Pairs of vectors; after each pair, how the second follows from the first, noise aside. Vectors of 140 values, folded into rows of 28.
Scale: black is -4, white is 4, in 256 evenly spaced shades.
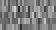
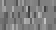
partly zeroed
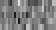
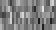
wrapped around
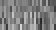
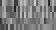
reversed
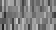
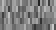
wrapped around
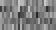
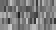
reversed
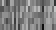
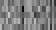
wrapped around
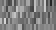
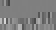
partly zeroed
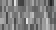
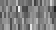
wrapped around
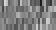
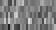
wrapped around
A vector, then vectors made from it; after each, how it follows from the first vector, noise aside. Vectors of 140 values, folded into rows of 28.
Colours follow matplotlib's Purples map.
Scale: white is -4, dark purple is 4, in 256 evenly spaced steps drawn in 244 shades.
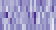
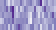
wrapped around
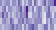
wrapped around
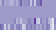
partly zeroed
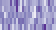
wrapped around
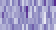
wrapped around
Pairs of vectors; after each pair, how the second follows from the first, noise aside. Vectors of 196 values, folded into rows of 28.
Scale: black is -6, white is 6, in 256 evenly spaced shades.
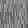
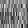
scaled up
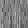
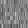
sign-scrambled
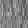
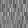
sign-scrambled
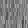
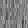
copied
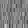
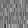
sign-scrambled
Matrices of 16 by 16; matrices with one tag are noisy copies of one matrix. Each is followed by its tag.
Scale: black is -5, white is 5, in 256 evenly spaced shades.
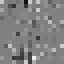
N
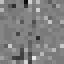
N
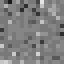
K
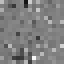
N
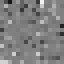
K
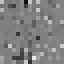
N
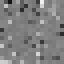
K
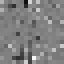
N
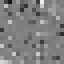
K
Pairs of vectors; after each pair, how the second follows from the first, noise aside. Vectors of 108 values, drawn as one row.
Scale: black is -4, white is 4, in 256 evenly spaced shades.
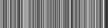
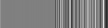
partly zeroed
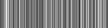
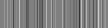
partly zeroed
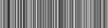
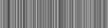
shrunk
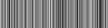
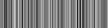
shuffled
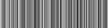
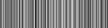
shuffled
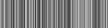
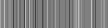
partly zeroed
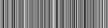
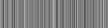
shrunk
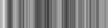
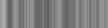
shrunk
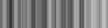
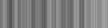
shrunk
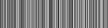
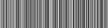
negated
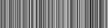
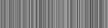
shrunk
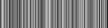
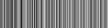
shuffled
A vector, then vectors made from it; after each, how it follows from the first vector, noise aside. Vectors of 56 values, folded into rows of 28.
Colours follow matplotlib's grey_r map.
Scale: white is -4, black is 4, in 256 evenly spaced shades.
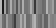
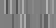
partly zeroed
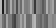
copied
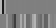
partly zeroed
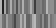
copied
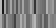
copied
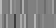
partly zeroed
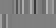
partly zeroed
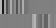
partly zeroed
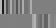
partly zeroed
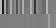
partly zeroed
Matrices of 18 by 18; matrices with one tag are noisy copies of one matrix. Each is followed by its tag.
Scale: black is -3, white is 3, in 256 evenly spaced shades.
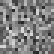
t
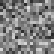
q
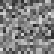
q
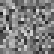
t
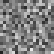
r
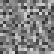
r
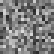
t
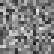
t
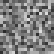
r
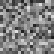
q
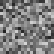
q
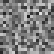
r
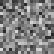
q
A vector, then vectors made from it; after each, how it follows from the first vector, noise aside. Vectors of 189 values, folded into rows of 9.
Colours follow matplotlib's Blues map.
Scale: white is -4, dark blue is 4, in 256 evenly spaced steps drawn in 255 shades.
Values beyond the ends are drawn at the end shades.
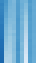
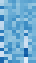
sign-scrambled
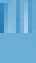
partly zeroed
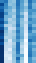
scaled up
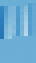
partly zeroed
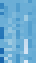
partly zeroed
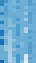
partly zeroed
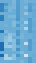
partly zeroed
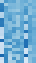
sign-scrambled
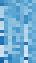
sign-scrambled
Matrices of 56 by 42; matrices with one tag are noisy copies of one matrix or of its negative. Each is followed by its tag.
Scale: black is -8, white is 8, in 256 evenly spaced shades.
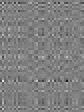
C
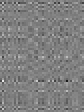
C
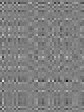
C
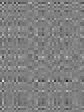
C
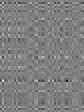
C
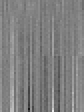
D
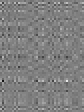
C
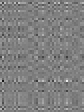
C
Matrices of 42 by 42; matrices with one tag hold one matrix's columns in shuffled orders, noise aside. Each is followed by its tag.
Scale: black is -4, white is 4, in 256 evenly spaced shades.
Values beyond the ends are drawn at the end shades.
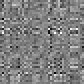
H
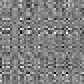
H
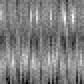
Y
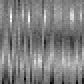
Y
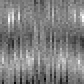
Y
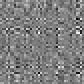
H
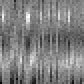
Y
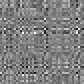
H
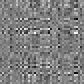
H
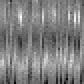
Y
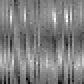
Y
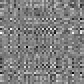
H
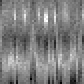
Y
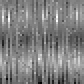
Y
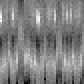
Y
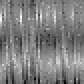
Y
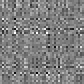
H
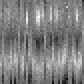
Y
